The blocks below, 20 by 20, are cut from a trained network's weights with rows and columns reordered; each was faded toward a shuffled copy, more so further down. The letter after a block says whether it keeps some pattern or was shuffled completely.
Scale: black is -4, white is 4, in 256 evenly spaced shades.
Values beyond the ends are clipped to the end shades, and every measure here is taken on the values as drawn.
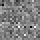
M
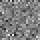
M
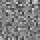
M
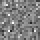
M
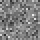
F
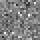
F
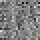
M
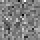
M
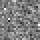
F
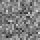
F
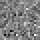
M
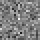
F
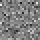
F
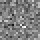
F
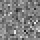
F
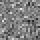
F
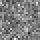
F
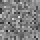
M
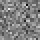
M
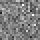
F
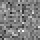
M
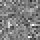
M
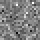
F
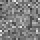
M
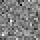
F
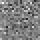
M
